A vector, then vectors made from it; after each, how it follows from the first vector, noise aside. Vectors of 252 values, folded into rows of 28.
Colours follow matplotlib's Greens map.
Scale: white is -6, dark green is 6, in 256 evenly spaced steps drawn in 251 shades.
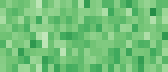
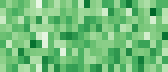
scaled up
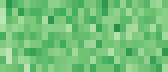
wrapped around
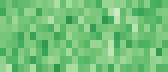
wrapped around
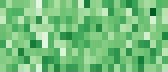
scaled up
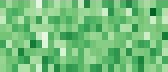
scaled up
